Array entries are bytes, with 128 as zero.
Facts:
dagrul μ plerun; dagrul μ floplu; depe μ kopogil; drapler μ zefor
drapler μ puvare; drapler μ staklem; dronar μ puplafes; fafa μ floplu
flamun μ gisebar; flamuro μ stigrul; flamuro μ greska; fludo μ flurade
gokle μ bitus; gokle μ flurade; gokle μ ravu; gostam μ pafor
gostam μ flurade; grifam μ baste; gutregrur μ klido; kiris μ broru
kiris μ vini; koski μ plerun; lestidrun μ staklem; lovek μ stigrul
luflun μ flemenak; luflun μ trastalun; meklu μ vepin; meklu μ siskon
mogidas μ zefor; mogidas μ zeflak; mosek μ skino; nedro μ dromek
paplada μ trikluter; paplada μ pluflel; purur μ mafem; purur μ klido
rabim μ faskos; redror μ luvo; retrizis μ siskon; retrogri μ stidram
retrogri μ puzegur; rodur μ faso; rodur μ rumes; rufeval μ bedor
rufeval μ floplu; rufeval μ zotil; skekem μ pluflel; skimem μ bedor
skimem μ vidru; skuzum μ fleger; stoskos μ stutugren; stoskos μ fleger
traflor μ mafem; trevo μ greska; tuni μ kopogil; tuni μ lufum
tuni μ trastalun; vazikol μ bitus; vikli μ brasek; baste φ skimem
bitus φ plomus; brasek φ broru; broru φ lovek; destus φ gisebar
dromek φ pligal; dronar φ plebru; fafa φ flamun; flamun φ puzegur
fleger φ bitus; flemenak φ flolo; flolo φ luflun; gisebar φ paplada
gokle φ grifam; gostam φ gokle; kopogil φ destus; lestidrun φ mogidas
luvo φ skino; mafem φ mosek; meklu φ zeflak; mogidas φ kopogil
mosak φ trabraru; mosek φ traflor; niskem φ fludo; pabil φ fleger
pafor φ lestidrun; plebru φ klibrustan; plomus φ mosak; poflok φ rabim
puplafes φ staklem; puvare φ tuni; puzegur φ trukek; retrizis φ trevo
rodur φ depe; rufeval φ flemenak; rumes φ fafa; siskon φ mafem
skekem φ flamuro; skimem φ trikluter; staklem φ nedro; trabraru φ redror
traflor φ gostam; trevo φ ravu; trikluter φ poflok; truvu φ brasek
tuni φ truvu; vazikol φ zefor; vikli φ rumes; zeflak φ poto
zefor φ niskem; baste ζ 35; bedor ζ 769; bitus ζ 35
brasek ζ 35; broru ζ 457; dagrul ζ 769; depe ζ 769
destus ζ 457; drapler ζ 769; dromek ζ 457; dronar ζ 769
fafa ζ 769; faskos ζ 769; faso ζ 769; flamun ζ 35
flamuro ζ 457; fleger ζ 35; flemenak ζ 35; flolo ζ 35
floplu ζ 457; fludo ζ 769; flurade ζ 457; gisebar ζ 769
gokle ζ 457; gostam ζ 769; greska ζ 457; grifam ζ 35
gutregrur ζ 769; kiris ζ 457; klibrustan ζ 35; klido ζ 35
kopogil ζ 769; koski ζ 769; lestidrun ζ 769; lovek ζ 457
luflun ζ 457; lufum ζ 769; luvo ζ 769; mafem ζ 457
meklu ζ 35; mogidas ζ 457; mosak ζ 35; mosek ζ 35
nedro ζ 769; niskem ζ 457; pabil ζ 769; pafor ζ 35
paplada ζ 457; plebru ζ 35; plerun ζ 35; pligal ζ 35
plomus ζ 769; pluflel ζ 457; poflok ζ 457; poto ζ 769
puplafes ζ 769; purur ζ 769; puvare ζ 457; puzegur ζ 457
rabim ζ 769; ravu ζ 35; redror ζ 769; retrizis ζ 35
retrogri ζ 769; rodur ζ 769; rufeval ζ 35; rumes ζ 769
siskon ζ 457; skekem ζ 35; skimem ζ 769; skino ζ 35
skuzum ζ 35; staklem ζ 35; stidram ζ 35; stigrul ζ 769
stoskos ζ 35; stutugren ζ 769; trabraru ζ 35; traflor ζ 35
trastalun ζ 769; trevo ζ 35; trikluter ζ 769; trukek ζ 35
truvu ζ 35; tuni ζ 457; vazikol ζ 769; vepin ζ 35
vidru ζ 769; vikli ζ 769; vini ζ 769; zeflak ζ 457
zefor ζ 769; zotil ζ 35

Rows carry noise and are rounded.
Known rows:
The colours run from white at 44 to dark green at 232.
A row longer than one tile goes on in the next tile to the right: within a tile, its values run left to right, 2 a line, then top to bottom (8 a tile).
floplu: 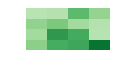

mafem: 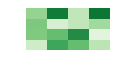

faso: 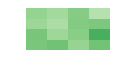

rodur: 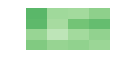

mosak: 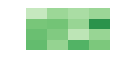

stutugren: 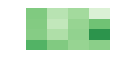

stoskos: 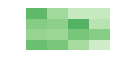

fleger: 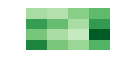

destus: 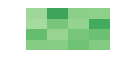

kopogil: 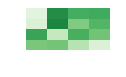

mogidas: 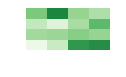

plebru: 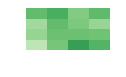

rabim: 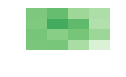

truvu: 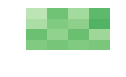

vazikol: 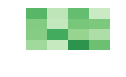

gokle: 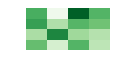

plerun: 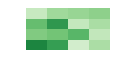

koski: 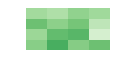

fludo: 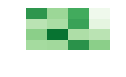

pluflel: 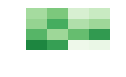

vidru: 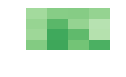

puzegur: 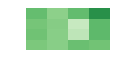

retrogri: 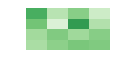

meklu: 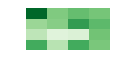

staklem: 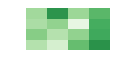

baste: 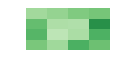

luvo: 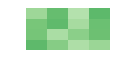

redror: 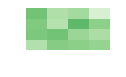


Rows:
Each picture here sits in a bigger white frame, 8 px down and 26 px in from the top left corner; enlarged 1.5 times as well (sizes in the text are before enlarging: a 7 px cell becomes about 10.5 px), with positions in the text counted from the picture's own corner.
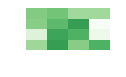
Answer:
dagrul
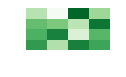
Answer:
bitus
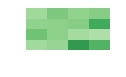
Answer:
trabraru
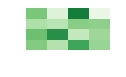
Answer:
ravu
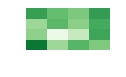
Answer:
siskon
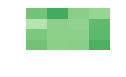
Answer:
gisebar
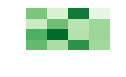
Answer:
flurade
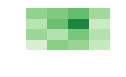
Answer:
luflun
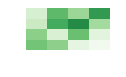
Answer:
tuni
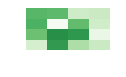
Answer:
purur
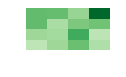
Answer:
mosek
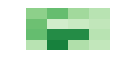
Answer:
klido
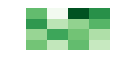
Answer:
gostam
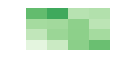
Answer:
drapler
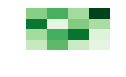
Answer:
traflor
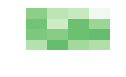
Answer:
paplada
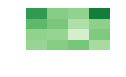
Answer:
flamun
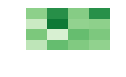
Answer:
flemenak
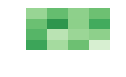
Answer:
poflok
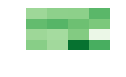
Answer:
skimem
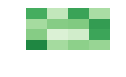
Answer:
vepin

